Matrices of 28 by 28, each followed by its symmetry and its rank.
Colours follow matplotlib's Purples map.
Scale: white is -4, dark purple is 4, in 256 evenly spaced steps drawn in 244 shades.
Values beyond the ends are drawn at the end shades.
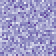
neither, full rank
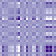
symmetric, rank one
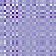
symmetric, rank one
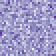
neither, full rank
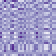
neither, rank two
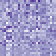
neither, rank five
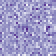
neither, rank five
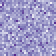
neither, full rank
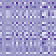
neither, rank two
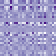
neither, rank two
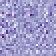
neither, rank five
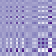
symmetric, rank one
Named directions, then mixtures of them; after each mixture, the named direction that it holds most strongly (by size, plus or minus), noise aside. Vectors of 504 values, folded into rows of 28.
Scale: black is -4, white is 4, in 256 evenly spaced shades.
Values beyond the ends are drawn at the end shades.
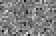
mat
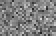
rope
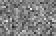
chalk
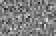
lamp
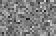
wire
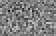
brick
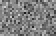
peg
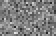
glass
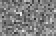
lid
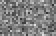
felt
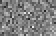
peg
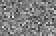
peg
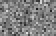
mat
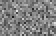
rope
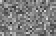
wire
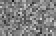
rope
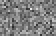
chalk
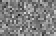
peg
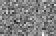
felt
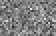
chalk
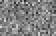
glass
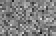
rope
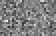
felt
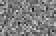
rope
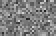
wire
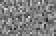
lamp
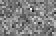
chalk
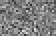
glass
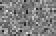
mat
